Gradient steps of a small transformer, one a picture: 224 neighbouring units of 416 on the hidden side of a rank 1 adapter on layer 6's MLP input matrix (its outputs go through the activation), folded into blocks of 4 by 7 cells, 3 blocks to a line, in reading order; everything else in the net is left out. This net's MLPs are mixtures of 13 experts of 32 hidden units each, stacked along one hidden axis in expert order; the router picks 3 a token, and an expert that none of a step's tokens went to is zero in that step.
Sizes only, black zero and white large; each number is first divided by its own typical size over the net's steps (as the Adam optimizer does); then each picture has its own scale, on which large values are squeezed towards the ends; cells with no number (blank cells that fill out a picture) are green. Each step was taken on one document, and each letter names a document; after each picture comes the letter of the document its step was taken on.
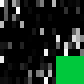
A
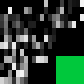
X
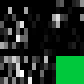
X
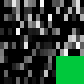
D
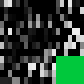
D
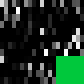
A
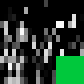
X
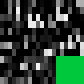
D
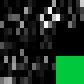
X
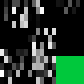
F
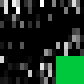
A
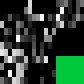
X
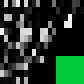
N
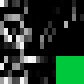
N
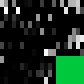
A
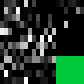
N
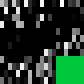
A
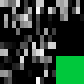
F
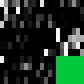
A
